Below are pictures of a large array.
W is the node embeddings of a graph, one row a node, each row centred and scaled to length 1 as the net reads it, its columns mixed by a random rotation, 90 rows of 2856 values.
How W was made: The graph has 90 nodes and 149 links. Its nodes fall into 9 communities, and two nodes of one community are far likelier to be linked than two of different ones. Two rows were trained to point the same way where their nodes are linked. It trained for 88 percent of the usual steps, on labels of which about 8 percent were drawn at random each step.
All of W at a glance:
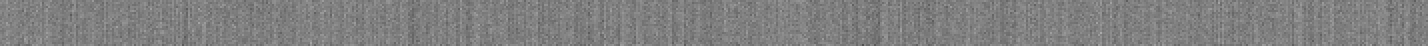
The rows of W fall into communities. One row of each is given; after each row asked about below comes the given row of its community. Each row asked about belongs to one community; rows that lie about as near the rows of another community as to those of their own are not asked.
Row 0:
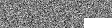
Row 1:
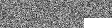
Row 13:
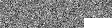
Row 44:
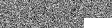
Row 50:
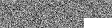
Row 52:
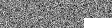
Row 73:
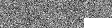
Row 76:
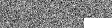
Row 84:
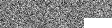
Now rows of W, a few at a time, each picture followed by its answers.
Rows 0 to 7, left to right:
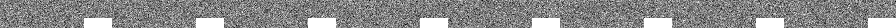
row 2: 1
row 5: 73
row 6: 0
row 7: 0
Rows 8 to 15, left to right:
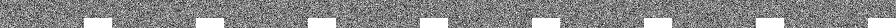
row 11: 76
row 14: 76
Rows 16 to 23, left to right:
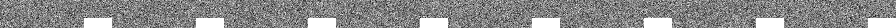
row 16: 1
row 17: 50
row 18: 73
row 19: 73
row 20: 1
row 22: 73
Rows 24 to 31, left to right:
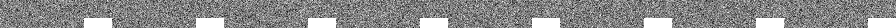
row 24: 52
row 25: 44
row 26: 52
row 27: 84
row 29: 73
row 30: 0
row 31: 0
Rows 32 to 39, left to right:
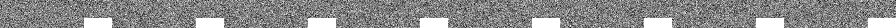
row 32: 44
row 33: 84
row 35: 50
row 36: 13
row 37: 1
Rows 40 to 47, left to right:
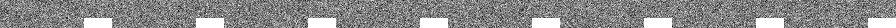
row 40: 76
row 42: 73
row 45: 1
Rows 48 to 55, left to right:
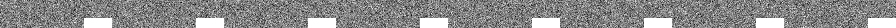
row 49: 1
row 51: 76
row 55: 0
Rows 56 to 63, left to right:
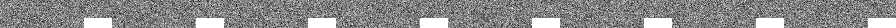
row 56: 84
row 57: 76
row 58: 13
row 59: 1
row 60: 76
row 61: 13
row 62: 84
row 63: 50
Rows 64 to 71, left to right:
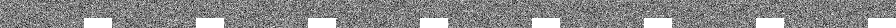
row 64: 84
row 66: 13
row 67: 50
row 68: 50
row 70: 52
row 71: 13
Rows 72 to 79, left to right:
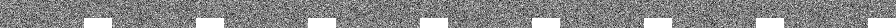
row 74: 0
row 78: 13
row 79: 76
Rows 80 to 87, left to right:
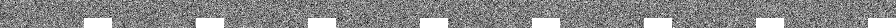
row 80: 1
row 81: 76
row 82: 0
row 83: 0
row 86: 50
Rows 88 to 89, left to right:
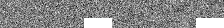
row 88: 52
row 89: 52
